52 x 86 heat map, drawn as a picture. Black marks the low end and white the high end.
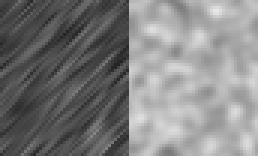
It is made of 1 by 2 panels. Panel 1,1: low, slanting up to the right. Panel 1,2: high, blotchy.
